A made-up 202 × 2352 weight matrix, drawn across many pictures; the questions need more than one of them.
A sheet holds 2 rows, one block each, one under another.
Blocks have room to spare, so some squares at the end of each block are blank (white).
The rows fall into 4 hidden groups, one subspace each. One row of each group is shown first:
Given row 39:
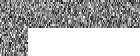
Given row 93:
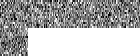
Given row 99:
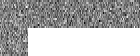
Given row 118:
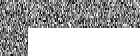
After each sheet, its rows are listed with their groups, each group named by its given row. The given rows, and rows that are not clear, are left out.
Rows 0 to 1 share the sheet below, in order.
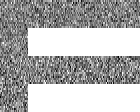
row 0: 93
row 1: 39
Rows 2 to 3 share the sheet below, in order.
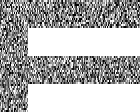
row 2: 39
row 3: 39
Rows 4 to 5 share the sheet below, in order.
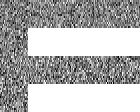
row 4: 118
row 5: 39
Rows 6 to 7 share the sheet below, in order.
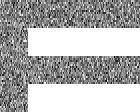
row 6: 99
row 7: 39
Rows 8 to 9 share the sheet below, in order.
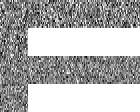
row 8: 118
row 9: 39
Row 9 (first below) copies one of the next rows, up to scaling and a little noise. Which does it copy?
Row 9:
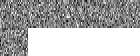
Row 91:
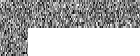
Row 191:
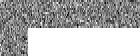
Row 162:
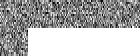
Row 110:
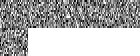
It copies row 110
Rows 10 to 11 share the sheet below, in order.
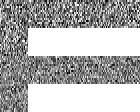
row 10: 39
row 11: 39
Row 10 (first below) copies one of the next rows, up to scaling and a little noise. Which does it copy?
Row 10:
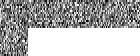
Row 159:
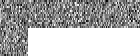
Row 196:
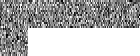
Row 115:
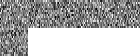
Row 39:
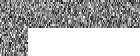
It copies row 159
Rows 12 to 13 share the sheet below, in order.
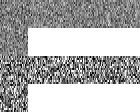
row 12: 118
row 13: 39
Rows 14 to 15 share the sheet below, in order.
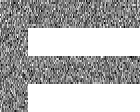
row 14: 99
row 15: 39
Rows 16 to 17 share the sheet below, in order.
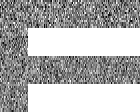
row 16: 93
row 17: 118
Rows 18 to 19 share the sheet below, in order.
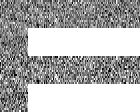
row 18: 93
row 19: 93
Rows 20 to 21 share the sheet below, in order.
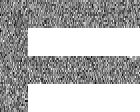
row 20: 99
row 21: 39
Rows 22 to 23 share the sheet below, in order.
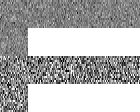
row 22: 93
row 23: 118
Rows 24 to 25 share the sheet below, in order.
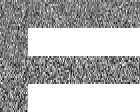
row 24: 118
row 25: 118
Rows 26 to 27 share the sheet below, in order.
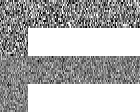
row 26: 118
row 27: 118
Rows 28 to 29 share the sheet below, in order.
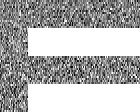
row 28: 99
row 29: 39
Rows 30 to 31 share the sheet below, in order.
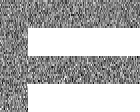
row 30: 39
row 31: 99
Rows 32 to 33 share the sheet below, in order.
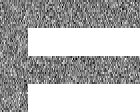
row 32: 118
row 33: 93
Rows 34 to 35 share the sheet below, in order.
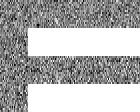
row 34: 93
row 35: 118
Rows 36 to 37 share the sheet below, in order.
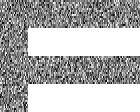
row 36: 39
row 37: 39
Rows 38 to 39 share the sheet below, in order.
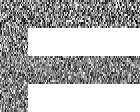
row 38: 39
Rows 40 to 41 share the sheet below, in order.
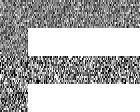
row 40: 99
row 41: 93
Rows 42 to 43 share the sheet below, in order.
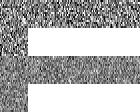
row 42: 39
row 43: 118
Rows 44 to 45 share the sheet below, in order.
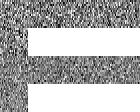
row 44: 118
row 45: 99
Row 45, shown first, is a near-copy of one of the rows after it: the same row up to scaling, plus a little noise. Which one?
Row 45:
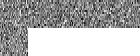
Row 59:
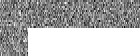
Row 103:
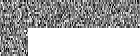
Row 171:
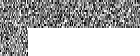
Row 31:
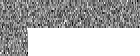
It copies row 171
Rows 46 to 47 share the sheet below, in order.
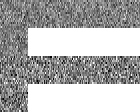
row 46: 118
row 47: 93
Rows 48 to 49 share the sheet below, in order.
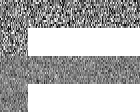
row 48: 118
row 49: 93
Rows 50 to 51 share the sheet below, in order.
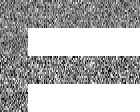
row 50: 93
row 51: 93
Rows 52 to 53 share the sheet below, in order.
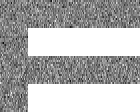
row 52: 93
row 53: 118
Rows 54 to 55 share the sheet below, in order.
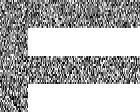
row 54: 118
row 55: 99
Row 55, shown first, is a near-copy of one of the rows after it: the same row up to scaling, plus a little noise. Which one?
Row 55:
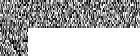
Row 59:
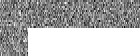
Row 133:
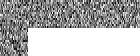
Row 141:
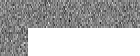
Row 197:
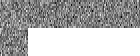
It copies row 133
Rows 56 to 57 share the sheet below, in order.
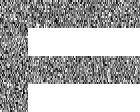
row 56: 93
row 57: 118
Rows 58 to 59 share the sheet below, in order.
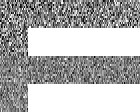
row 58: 39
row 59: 99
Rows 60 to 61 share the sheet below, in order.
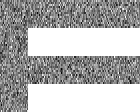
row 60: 118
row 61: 39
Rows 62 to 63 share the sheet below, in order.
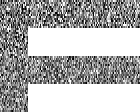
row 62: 118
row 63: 118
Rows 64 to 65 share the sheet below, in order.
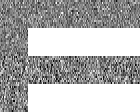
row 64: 39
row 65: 118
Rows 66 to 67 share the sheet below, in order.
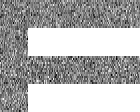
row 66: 118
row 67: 93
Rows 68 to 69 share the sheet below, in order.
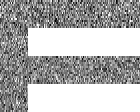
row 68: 93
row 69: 93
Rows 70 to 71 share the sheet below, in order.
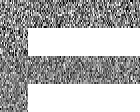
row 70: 118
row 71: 99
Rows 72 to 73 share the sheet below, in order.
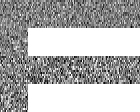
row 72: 99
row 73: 39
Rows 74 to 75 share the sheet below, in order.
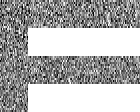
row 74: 118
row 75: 118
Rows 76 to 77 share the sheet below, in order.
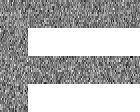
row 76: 99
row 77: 118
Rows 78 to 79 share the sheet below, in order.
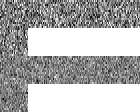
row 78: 118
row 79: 93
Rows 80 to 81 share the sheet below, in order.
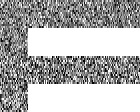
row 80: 39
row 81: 93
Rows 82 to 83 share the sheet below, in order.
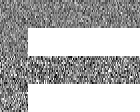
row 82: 39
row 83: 93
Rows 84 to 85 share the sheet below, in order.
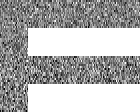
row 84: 93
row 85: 118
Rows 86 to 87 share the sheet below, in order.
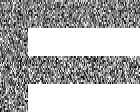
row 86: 99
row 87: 39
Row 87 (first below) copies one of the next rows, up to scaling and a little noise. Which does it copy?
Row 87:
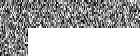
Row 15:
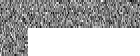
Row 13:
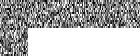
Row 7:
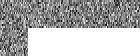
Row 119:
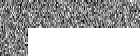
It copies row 119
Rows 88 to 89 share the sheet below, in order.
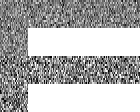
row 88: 118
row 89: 93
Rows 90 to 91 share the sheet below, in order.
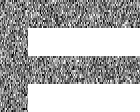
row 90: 118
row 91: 39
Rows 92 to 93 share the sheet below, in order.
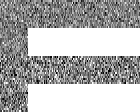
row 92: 93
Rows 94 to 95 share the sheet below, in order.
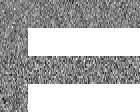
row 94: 118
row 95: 93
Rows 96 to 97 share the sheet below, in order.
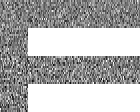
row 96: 99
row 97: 99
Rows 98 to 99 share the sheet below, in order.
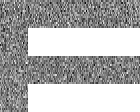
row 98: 118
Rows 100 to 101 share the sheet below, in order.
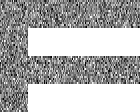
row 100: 118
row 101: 93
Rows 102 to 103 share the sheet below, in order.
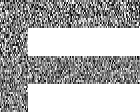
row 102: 118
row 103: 99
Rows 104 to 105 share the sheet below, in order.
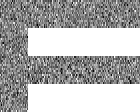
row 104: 93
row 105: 39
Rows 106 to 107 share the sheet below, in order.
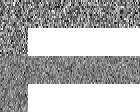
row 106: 99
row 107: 118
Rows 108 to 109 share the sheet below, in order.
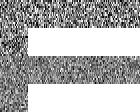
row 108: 93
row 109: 39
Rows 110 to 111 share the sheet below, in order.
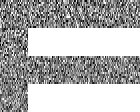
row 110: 39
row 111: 93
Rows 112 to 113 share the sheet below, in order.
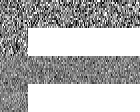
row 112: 93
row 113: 93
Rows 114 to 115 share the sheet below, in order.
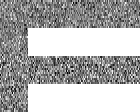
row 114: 93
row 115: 39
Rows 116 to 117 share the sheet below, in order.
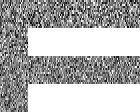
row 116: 39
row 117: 39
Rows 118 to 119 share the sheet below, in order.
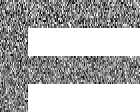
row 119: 39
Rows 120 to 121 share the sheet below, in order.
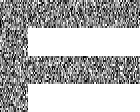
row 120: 39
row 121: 99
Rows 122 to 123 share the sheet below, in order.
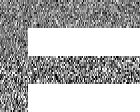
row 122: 93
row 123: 93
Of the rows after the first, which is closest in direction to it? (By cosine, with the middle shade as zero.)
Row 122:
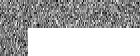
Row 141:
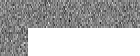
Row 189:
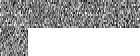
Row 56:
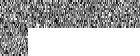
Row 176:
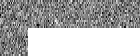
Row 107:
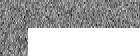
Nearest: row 176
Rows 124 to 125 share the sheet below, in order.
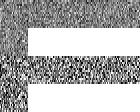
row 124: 39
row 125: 39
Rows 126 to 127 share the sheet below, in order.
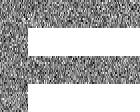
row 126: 39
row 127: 93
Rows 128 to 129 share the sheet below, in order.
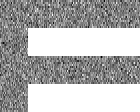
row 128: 93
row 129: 39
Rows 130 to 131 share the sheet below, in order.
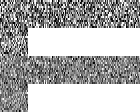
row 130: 93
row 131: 93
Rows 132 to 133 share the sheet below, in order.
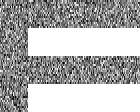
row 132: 39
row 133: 99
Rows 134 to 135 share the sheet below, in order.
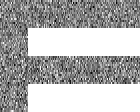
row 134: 93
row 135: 118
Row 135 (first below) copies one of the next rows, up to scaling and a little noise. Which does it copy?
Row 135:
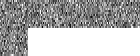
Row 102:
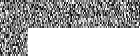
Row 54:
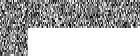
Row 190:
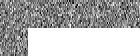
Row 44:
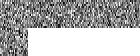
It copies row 54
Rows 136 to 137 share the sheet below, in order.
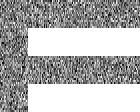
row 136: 93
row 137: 118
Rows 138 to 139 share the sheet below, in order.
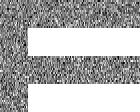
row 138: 93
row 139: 99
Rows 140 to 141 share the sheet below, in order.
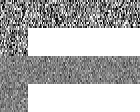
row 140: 118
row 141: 99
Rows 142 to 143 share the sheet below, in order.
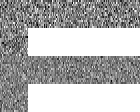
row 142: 93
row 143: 39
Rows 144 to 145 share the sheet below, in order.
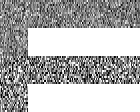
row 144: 118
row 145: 99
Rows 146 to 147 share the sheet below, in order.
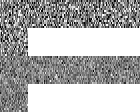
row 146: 99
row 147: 93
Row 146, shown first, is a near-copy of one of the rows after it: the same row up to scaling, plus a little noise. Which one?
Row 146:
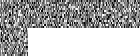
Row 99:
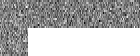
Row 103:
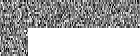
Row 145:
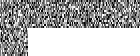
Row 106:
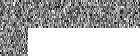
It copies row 145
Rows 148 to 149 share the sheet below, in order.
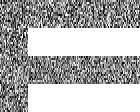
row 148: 118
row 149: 99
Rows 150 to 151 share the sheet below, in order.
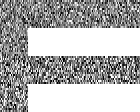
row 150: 39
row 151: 118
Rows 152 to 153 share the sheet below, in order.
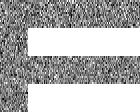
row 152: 118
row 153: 93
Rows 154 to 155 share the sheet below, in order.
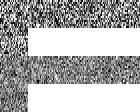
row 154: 93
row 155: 93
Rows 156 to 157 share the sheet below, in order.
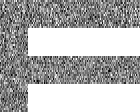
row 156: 118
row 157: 93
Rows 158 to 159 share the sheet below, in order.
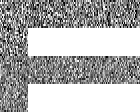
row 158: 118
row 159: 39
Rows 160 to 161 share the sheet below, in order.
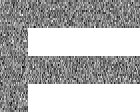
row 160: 99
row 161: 118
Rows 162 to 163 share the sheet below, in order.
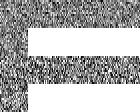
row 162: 39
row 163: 93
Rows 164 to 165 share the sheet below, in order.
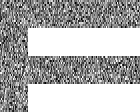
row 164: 39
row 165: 118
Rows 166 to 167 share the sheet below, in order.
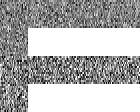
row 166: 118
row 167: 39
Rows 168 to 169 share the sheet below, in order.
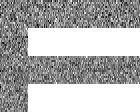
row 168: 93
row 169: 99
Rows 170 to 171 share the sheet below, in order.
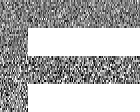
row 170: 99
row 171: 99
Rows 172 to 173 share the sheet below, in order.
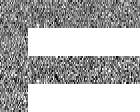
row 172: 93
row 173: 93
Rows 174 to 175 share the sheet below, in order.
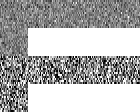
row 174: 93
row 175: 118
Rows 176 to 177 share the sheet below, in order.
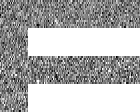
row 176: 93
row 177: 93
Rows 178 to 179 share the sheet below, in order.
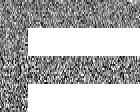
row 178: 39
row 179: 99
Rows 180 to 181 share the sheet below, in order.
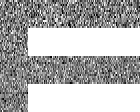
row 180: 118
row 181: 93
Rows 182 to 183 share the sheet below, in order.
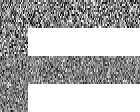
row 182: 39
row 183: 118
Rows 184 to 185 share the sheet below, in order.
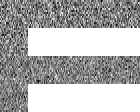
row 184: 39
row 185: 93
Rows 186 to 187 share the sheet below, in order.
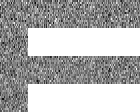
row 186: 93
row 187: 93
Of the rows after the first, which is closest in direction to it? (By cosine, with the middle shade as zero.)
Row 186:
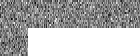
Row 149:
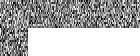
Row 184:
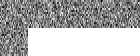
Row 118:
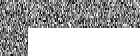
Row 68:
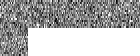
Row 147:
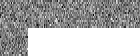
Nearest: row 147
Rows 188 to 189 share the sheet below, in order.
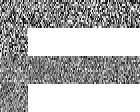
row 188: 39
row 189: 99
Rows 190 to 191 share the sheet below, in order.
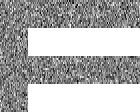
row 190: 118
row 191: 39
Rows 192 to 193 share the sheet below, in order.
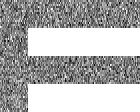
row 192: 118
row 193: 99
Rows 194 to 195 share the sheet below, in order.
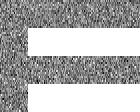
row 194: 39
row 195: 93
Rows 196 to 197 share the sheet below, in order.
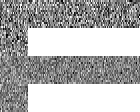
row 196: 39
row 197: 99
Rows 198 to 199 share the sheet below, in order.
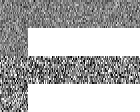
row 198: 39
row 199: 93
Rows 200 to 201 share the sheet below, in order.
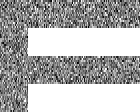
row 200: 93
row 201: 93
